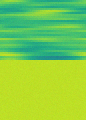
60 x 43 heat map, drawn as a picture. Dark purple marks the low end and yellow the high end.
The table splits into 2 rows of 1 panel. Panel 1,1: high, streaked across. Panel 2,1: very high, flat.
